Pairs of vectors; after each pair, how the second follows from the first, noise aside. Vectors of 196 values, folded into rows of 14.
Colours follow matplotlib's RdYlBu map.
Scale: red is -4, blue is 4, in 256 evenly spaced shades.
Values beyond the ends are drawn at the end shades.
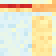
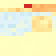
partly zeroed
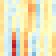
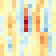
wrapped around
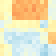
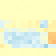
partly zeroed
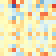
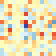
wrapped around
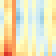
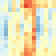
wrapped around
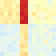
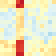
wrapped around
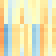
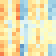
wrapped around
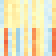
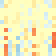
partly zeroed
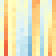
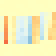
partly zeroed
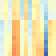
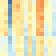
reversed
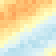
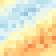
reversed
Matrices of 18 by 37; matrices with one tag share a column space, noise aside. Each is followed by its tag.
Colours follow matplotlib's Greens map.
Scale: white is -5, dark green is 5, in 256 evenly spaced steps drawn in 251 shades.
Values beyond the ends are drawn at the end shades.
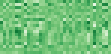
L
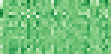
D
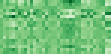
D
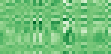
L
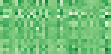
D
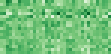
D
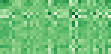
D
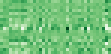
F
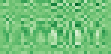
L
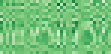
L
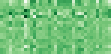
D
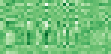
L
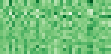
D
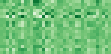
D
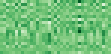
L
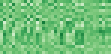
L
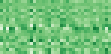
F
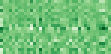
F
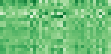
D
